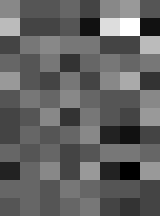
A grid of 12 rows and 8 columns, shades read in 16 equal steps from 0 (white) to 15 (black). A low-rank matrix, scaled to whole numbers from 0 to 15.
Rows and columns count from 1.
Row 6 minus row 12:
0 -1 -1 -2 1 -1 -2 -4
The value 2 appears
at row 2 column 6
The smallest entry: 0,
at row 2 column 7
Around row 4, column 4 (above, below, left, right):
8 8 8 9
